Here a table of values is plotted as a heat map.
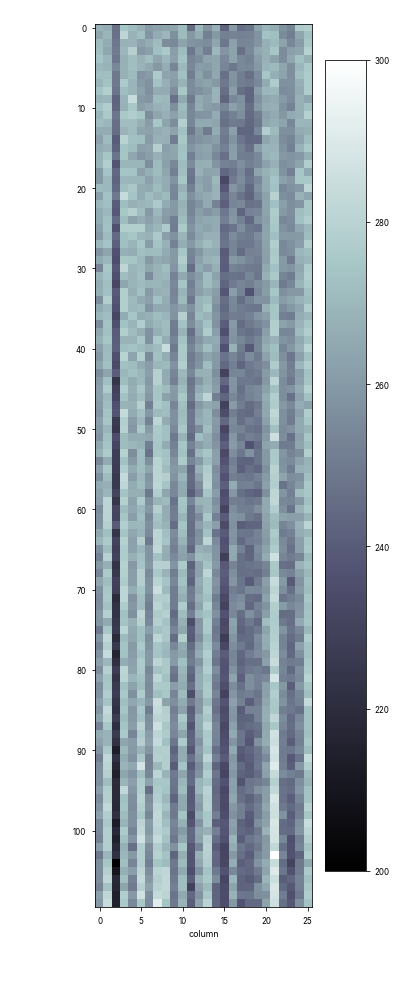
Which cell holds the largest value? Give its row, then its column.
103, 21
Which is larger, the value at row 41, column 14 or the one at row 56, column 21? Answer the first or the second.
the second
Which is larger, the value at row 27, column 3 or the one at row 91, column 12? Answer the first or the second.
the first
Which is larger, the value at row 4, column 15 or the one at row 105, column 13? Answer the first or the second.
the second
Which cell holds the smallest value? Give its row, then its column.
104, 2
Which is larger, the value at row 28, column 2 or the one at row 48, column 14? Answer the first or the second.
the second
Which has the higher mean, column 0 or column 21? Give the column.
21
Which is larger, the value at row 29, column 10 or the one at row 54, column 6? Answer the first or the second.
the first
